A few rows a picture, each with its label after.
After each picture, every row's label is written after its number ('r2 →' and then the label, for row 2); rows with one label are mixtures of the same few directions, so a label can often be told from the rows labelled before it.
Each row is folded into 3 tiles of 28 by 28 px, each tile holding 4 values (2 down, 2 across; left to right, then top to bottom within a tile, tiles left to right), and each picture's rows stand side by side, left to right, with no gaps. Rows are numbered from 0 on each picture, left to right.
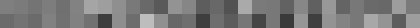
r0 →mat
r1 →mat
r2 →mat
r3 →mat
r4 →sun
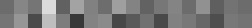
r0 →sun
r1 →sun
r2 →sun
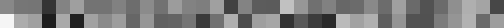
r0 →mat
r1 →mat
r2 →sun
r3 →sun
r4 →mat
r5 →mat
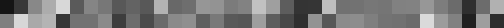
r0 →mat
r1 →mat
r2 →sun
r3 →mat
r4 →mat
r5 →mat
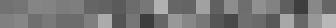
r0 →sun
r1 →mat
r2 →sun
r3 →sun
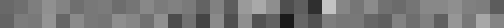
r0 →mat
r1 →sun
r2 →mat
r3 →mat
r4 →sun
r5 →mat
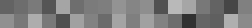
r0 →sun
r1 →mat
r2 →mat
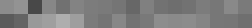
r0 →sun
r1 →sun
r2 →mat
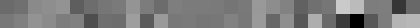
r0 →mat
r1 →mat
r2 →sun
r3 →mat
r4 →mat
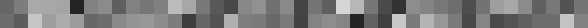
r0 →mat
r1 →sun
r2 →mat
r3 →sun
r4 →mat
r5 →mat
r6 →sun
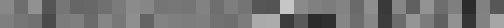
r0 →sun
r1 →mat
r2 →sun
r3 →sun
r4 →sun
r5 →sun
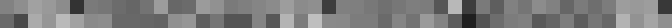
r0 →mat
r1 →mat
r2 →sun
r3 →mat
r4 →mat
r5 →sun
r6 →sun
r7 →mat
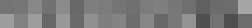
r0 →mat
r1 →mat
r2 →mat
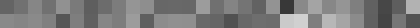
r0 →sun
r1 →mat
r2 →sun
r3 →sun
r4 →mat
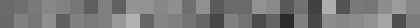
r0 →mat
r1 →sun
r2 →sun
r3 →mat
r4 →sun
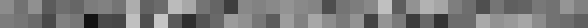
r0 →sun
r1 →mat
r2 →mat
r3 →mat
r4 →sun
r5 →mat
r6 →mat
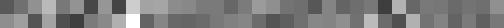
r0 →sun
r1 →sun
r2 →mat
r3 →mat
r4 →sun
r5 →mat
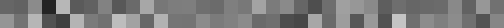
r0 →sun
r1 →sun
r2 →sun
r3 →sun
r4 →mat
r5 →sun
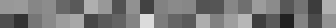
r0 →mat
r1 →sun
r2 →sun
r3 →mat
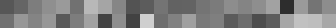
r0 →mat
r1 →mat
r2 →mat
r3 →sun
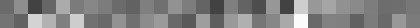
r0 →sun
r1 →sun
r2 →sun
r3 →sun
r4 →mat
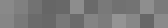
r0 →mat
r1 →sun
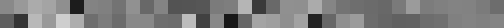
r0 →mat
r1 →sun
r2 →mat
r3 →sun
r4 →mat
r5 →mat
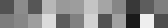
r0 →sun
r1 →mat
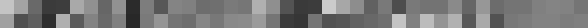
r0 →mat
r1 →sun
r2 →sun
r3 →mat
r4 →sun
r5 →mat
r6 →mat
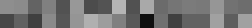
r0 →mat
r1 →sun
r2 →mat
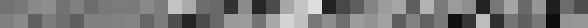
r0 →sun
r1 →sun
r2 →mat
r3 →mat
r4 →mat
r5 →sun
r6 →sun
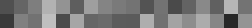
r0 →mat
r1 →sun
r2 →sun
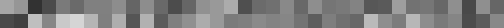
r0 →sun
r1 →mat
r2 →mat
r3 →sun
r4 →sun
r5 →sun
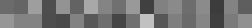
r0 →sun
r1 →sun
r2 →sun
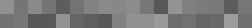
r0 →sun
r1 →mat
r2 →sun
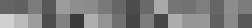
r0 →mat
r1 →mat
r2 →mat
